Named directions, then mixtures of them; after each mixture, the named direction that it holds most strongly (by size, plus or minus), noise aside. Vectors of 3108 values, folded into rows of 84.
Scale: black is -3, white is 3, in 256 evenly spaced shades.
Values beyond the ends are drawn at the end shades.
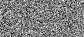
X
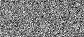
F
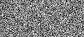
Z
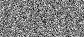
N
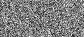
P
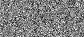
N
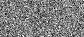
P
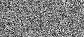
P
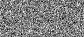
X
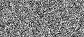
P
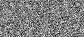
F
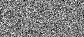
X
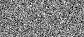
Z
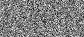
N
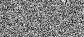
Z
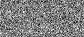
F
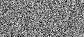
X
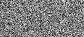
Z
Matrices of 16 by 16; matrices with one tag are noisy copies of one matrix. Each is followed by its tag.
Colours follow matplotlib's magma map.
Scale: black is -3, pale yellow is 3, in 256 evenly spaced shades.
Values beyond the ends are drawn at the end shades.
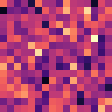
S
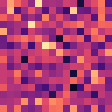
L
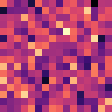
S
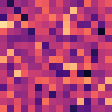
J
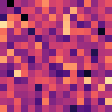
J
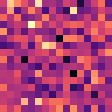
L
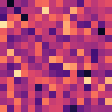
J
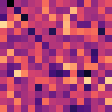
J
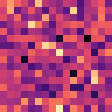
L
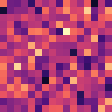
S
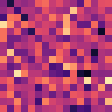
J
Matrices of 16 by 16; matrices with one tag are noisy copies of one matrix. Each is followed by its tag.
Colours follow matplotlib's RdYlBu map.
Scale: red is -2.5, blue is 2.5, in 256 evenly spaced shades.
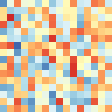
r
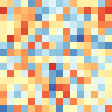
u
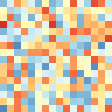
r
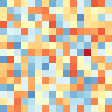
r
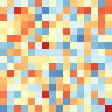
u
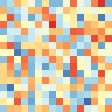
r
